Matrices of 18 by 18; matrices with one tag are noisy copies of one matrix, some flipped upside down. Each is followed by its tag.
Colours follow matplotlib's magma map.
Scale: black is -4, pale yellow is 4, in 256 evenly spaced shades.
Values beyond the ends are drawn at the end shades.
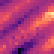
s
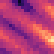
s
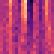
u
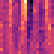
u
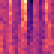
u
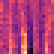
u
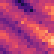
s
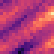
s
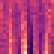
u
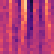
u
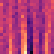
u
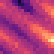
s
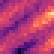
s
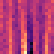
u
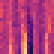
u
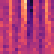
u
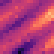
s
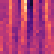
u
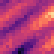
s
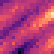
s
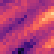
s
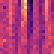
u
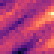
s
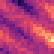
s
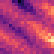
s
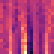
u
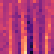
u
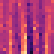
u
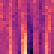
u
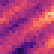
s
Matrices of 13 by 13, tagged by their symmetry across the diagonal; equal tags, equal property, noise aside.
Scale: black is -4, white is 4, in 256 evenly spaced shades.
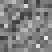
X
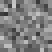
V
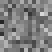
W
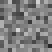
W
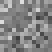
X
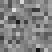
W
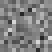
V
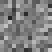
W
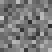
X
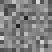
X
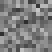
W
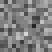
V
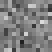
V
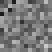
X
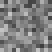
V
